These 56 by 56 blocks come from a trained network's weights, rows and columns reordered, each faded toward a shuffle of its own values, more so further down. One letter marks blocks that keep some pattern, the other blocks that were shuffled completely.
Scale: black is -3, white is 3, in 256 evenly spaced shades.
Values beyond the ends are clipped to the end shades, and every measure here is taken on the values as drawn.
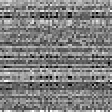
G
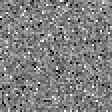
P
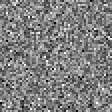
P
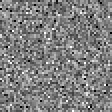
P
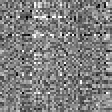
G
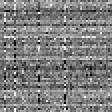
G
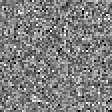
P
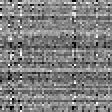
G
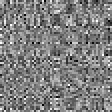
G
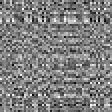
G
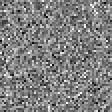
P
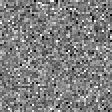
P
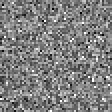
P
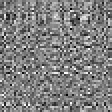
G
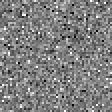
P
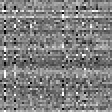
G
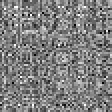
G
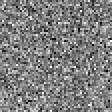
P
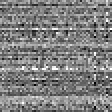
G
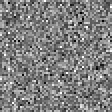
P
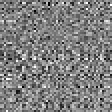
G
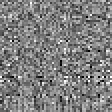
G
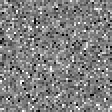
P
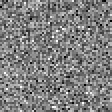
P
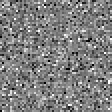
P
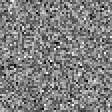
P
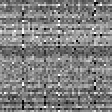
G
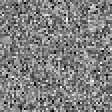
P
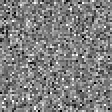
P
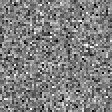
P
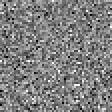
P
